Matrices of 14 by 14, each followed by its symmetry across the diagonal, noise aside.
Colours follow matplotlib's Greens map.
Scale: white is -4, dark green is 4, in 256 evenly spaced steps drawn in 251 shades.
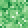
symmetric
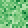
neither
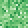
neither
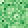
symmetric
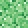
symmetric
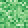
neither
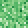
neither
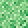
symmetric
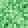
symmetric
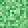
symmetric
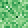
symmetric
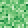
neither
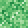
symmetric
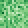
neither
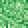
neither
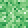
neither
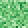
neither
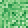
symmetric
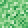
symmetric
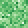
symmetric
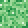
symmetric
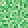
symmetric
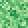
symmetric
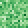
neither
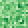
symmetric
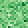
neither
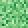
neither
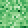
neither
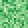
neither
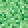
neither
